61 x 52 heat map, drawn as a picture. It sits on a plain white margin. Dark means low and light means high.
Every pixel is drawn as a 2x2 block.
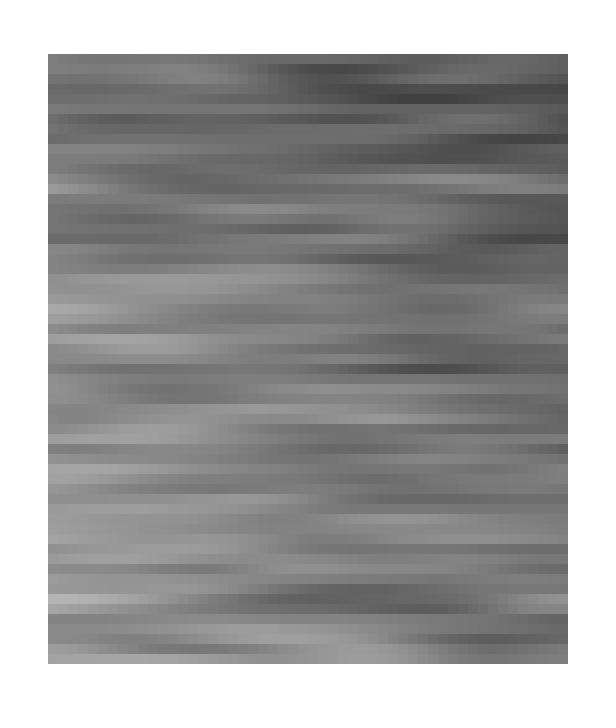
Ninth with the highest average: bottom left. Mirror symmetry: none. Slope: up to the bottom left. Grain: streaks across. Ninth with the lowest average: top right.
